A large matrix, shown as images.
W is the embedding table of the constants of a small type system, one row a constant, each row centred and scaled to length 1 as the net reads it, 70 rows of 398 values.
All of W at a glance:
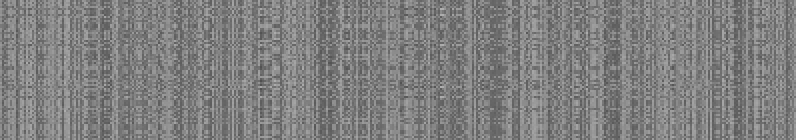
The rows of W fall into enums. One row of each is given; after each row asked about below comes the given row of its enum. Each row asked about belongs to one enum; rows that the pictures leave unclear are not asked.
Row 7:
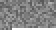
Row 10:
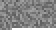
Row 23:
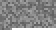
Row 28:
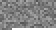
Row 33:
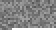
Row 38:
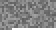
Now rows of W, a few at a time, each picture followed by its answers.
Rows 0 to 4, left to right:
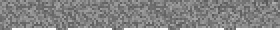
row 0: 23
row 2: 23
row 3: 33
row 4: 7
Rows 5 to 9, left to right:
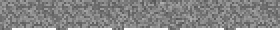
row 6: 23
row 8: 33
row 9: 23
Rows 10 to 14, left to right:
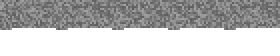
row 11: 23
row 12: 38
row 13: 38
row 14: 23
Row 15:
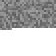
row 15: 10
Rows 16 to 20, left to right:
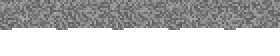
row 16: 33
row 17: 10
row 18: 10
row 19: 33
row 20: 38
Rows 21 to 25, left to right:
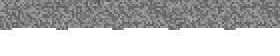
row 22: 7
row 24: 33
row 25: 23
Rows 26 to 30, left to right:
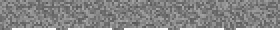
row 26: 23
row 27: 38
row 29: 38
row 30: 10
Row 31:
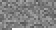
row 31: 28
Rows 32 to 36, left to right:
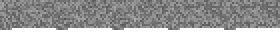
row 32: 10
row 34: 33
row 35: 23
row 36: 23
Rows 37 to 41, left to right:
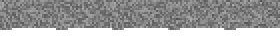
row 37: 10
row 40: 33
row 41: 28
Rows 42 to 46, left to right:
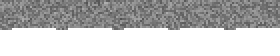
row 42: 33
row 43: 7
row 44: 33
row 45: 10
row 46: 23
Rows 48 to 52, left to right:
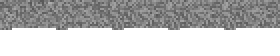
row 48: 7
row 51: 10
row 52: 10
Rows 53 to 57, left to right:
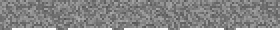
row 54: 33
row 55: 28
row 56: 10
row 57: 23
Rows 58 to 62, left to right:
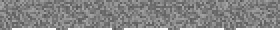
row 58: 10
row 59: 38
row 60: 23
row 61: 38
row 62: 10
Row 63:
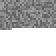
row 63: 10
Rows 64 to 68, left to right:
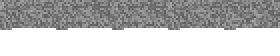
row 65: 23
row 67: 10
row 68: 38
